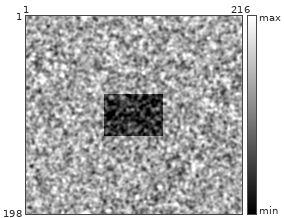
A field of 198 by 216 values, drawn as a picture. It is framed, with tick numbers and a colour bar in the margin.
Grain: blotchy. Odd patch: lower, in the centre. Ninth with the lowest average: centre. Stripes: none.
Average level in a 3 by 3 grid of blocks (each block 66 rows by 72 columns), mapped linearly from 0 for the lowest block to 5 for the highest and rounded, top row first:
555 / 505 / 545
